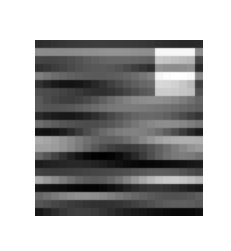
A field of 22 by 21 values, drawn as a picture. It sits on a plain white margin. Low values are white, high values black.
Odd patch: lower, in the top right. Roughest part: top right. Grain: streaks across. Ninth with the lowest average: top right.
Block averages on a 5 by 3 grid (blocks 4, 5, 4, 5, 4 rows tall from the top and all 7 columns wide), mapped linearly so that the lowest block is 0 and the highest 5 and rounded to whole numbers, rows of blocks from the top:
431
430
432
453
555
